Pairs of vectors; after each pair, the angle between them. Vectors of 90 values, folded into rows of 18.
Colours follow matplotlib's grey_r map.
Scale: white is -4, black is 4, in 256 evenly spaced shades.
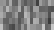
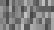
partly aligned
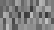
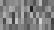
partly aligned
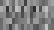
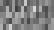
nearly opposite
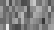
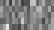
nearly parallel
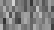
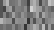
orthogonal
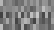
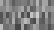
nearly parallel
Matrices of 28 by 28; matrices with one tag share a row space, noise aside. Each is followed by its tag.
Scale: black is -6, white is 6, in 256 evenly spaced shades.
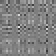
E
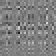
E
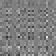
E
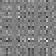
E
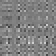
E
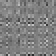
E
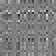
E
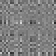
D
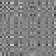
D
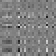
E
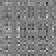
E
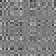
D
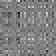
E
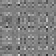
E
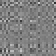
D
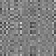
D
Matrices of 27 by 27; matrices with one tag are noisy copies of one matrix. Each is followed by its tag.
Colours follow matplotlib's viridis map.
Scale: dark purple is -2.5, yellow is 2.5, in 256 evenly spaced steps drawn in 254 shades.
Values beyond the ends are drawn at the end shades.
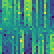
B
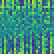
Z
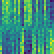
B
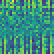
Z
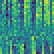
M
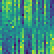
B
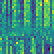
M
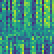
M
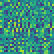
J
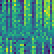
M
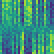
B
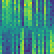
B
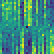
B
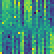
B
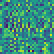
J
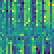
M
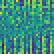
Z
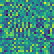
J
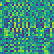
J
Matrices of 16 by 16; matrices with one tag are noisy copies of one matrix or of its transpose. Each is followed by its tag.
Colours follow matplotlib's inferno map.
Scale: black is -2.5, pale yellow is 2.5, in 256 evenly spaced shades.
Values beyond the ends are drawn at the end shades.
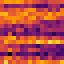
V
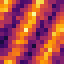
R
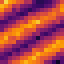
R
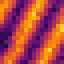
R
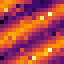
R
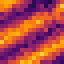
R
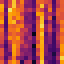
V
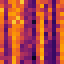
V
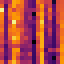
V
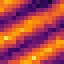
R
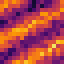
R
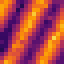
R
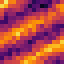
R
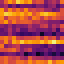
V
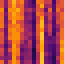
V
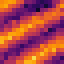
R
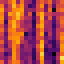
V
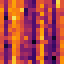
V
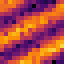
R
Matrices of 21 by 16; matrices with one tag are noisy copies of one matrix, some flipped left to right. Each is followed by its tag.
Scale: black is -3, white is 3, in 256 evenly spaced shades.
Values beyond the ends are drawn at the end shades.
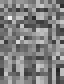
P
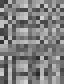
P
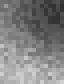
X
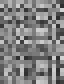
P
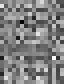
P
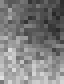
X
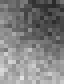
X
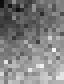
X
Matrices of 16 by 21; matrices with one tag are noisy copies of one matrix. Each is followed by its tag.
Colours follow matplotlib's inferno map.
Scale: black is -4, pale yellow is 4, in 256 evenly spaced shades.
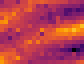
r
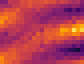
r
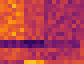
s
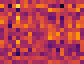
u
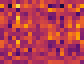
u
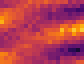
r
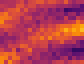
r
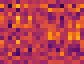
u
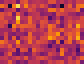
u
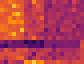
s
